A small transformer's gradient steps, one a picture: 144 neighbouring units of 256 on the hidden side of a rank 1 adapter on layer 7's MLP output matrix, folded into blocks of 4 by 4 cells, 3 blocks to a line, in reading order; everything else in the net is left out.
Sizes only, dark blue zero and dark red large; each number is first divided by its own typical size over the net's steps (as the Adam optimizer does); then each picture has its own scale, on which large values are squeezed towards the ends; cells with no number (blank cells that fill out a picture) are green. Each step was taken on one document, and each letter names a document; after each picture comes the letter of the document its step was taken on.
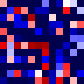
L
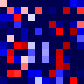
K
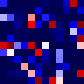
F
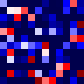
L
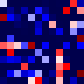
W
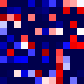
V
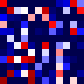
K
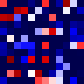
L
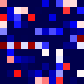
L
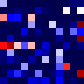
F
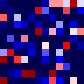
V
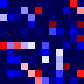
W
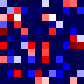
L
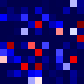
W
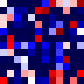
V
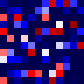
V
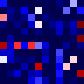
F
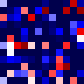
K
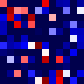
L
